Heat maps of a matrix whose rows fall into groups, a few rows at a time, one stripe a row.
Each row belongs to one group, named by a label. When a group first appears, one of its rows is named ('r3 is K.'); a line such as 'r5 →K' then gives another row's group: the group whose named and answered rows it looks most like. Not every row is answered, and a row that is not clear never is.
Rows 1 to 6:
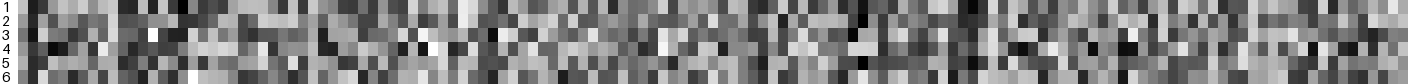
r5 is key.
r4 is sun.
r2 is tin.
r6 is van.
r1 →key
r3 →van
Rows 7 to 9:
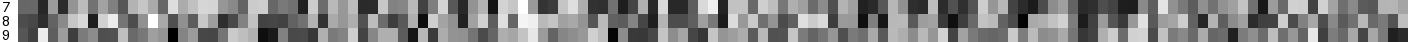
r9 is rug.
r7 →sun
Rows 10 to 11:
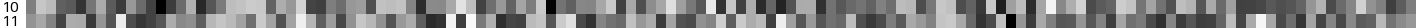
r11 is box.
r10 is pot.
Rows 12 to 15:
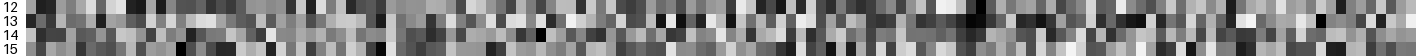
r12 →key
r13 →sun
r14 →tin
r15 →rug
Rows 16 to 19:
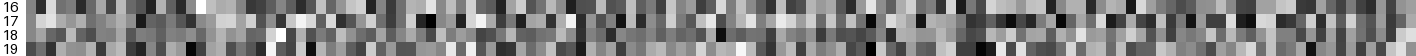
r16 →van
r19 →key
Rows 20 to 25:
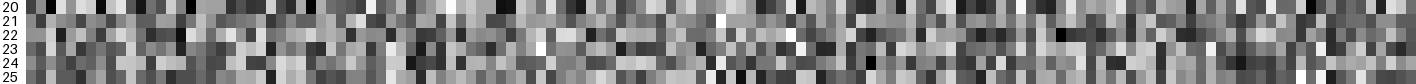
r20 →key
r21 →rug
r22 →box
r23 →rug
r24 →tin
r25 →pot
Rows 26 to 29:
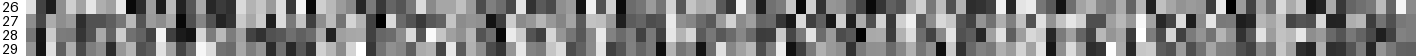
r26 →key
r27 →rug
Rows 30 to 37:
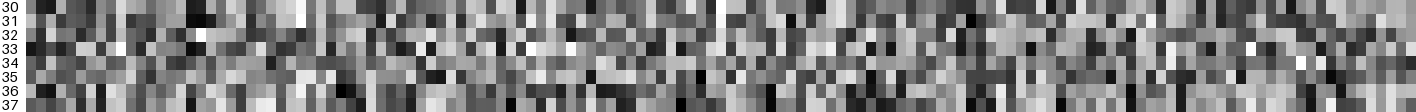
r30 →tin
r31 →tin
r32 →van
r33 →sun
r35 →box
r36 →key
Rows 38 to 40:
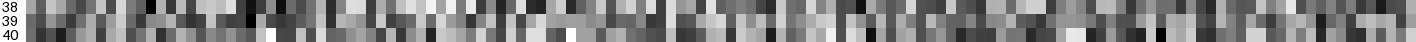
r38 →van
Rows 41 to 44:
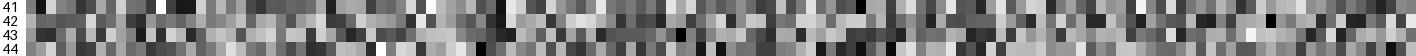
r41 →van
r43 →key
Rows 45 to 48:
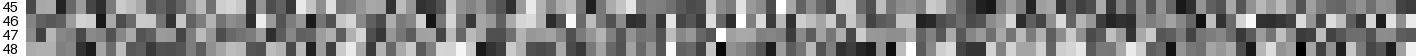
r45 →box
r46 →sun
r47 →rug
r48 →van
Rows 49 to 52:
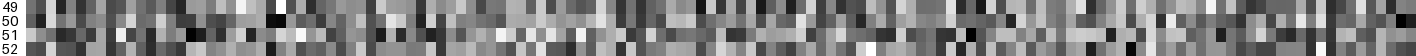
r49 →pot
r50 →rug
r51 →tin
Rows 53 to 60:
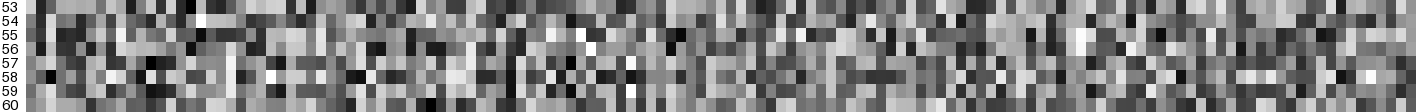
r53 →key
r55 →tin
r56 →tin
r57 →pot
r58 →key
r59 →pot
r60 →box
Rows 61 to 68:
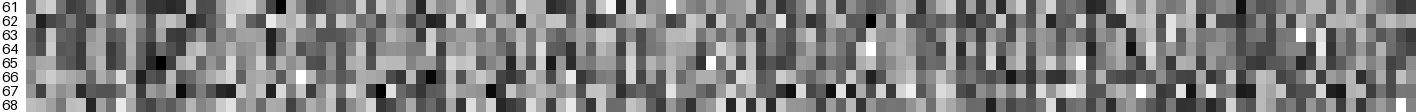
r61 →pot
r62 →tin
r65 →pot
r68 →box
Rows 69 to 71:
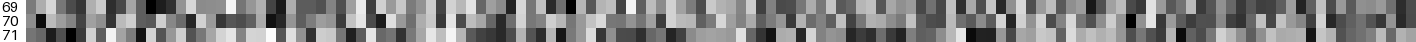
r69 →pot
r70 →rug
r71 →key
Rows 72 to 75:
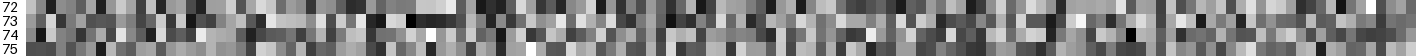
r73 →tin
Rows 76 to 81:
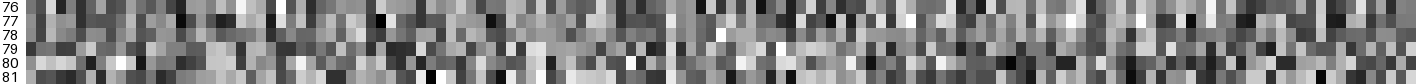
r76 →pot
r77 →rug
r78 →rug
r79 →sun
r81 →sun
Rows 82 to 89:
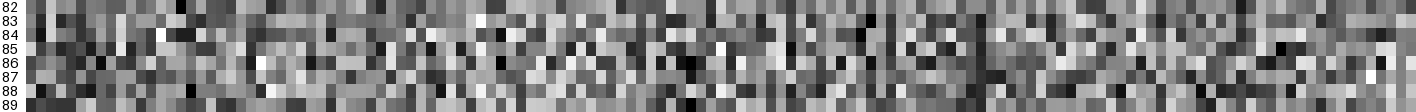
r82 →rug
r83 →tin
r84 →van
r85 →tin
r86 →sun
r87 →box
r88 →tin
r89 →sun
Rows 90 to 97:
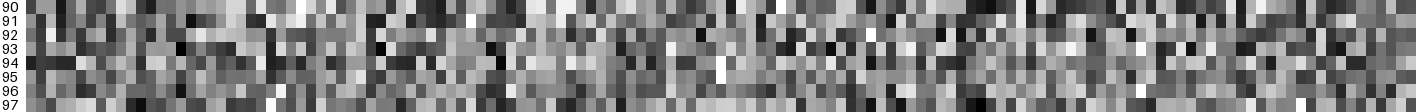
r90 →box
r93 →rug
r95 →rug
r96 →van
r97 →key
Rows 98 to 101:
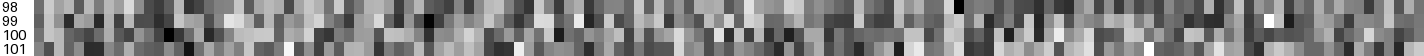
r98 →box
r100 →pot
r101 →van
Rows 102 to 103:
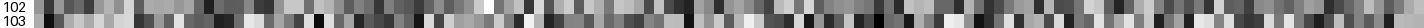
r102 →tin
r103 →key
